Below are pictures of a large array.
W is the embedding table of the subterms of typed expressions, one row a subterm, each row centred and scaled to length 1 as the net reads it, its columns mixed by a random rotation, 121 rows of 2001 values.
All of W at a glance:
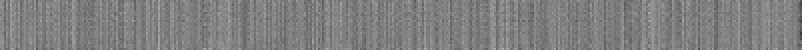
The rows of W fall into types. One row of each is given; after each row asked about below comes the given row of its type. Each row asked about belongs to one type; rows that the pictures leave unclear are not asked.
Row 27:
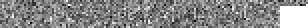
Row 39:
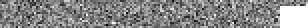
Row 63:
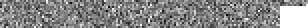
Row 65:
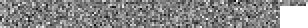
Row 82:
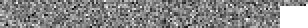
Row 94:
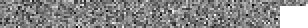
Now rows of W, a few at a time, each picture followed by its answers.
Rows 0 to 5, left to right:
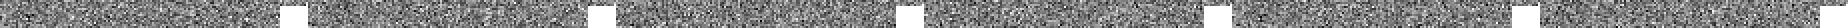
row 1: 63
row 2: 65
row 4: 82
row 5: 94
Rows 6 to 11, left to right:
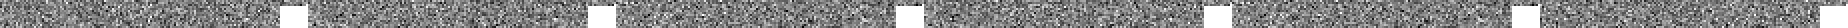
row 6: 63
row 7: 82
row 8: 82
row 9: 82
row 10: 82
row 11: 94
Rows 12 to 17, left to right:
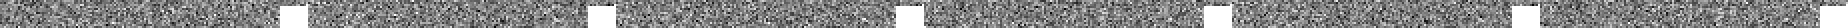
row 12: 94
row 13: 82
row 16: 65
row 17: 63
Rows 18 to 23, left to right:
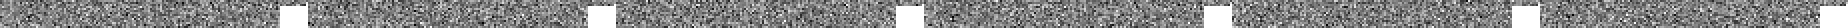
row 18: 82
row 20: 94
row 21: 82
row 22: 65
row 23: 39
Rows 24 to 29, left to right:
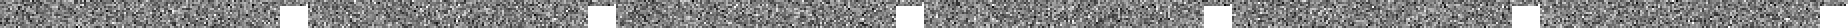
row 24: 94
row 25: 63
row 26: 39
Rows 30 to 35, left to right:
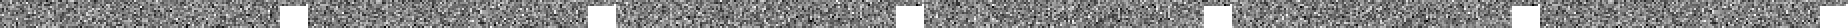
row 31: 94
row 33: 27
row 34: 27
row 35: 94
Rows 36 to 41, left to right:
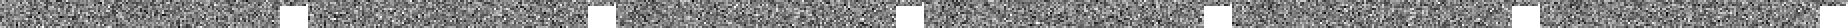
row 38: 39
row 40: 63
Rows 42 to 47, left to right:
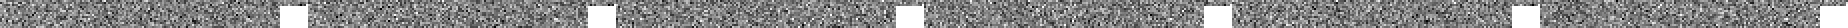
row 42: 65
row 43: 82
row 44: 94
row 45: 63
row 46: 65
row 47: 39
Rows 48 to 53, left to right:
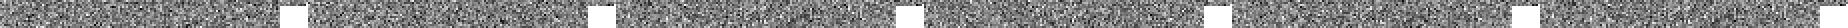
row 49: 65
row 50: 27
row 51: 63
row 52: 27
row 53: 27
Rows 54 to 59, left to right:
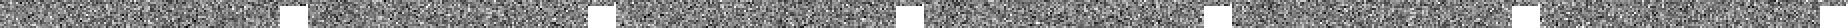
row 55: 39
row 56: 82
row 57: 39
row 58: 63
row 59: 65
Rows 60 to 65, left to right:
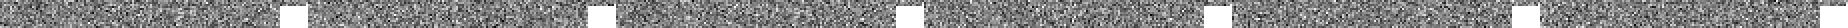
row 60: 63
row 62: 39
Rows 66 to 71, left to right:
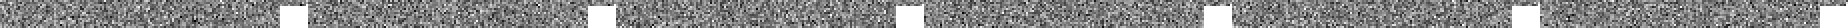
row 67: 94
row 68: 65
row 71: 82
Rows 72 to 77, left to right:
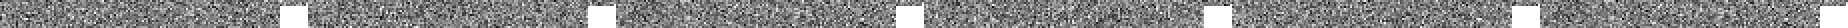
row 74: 39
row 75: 27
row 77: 39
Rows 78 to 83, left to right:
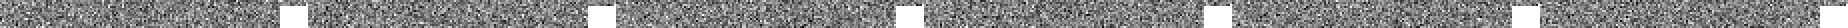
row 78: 65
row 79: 39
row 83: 94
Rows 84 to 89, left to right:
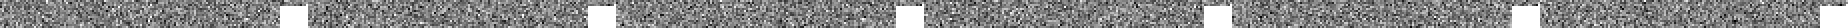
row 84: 63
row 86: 82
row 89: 65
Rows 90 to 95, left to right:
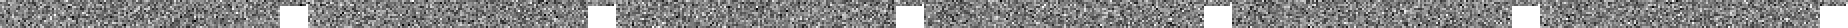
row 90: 27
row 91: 65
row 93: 39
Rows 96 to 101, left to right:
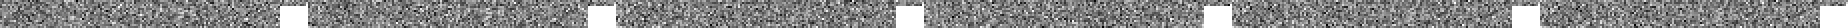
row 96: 39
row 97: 63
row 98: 65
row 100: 65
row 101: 65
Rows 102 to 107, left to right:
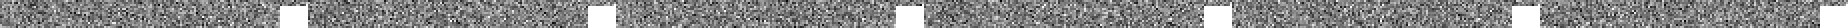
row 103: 39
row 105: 39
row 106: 63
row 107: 65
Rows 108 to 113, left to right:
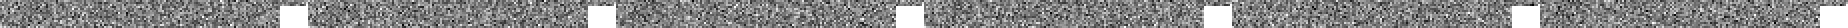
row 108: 65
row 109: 65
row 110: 39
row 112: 63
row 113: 39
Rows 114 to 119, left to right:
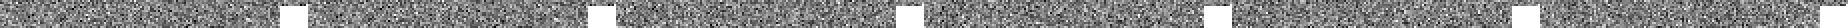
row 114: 82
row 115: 82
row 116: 65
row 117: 39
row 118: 94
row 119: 27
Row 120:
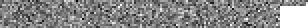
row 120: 39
